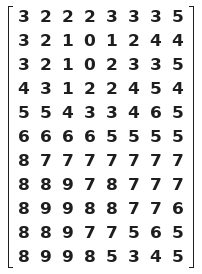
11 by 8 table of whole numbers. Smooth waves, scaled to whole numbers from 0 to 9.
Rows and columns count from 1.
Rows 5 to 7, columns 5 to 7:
3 4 6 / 5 5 5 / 7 7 7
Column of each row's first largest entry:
8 7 8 7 7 1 1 3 2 3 2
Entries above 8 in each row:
0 0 0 0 0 0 0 1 2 1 2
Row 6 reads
6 6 6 6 5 5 5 5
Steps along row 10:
same up down same down up down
